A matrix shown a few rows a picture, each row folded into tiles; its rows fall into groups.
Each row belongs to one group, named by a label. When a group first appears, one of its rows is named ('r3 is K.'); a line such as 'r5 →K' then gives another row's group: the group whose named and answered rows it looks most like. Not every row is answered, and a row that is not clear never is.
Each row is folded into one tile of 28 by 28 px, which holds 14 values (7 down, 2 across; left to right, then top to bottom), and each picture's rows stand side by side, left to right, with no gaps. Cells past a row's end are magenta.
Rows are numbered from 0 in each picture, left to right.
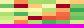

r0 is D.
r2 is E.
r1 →E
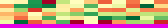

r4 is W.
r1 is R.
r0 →E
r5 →D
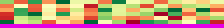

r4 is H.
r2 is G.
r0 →E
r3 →E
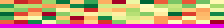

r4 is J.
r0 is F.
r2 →H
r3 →R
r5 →H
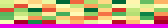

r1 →D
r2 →H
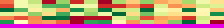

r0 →E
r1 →R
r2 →F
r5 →H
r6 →E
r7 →D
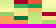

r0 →R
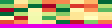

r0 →G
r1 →D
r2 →D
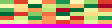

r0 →H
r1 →F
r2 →G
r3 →D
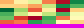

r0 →F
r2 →J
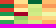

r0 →J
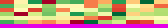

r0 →J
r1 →R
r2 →G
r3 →E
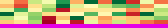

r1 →F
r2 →R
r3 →H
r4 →H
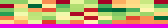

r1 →D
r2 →J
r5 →R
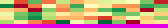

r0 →D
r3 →E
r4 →D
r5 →R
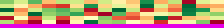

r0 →H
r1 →G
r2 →G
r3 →J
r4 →H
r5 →R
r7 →D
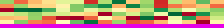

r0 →E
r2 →E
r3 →J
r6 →W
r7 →G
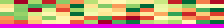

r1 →R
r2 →R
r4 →E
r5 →J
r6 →J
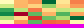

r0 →F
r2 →W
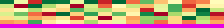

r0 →G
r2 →G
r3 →H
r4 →H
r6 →D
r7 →F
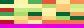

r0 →G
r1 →H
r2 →W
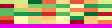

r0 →G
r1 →H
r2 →D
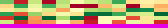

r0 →R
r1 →R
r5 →D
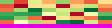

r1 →H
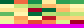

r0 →H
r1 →G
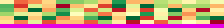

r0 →D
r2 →G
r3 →W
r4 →R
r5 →J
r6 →H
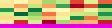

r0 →D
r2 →D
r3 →R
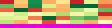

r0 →J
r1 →R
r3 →F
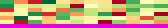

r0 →R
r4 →J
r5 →J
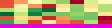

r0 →E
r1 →G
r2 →R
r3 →F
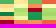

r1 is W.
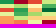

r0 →R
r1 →J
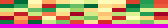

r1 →E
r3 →F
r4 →E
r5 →H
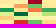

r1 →J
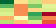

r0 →H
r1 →F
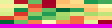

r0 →E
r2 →F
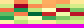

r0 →W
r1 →W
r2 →J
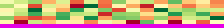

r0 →F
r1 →H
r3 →F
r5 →E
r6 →G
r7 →W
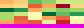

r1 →G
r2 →G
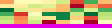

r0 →F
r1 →D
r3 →G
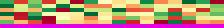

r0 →H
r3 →G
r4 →D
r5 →R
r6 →J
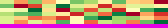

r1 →H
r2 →J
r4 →W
